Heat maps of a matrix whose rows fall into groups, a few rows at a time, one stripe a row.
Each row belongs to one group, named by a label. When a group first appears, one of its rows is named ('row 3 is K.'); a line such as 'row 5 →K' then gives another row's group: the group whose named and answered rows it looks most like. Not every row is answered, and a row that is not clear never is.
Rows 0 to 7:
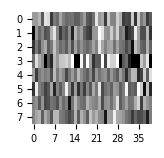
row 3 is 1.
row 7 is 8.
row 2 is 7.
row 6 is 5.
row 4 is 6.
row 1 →7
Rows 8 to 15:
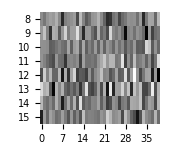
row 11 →8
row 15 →7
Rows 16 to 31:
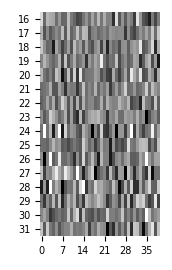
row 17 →6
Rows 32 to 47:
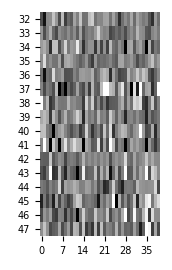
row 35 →1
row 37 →8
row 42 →5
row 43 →5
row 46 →5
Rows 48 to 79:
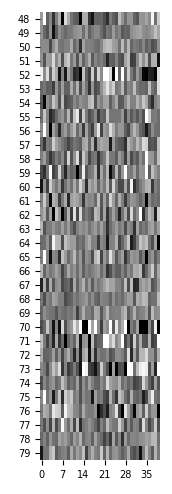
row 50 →8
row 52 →8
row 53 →8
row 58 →6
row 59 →5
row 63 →6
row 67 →7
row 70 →1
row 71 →8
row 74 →7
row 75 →1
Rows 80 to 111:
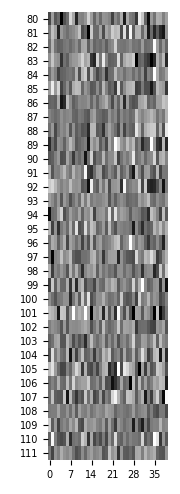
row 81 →8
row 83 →1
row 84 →6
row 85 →1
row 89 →7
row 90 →5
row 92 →8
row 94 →7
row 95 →6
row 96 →8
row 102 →1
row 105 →1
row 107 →8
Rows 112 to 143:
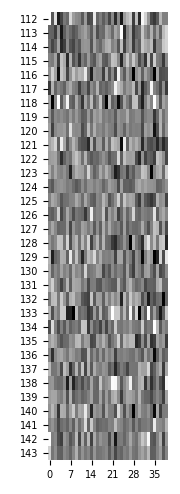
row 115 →8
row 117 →7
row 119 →6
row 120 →6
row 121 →8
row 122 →1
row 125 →1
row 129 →6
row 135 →1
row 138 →8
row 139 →8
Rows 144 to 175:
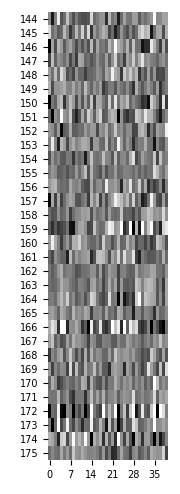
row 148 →8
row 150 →7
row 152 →8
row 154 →5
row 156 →8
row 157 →7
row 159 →8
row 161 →1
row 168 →7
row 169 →6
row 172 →5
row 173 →5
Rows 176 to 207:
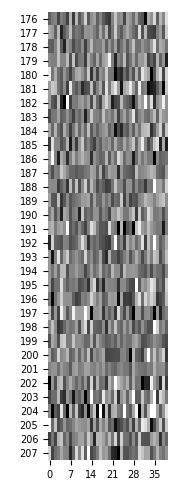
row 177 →8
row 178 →5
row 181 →8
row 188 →6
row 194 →8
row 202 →7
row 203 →5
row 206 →7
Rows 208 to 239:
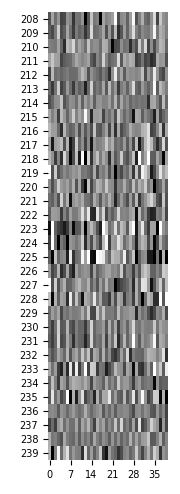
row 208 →5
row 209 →5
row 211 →1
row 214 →7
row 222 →1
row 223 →5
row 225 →1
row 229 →1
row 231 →5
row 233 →6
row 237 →7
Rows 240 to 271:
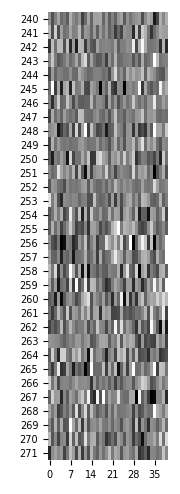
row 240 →6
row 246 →5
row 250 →1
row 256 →8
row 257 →8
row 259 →6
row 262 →7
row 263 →1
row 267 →1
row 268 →6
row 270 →6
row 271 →7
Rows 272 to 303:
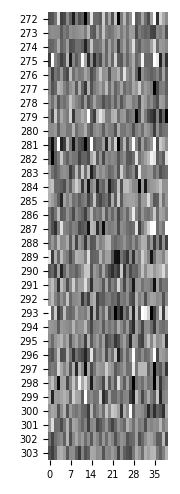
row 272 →5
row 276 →1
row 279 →1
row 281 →5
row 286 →5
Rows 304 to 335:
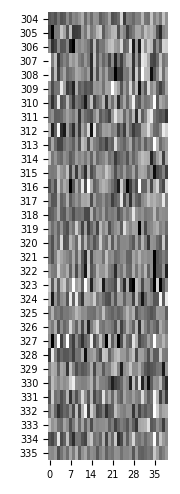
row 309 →8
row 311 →7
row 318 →5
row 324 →6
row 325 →1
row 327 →5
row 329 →8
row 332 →6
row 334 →5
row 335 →6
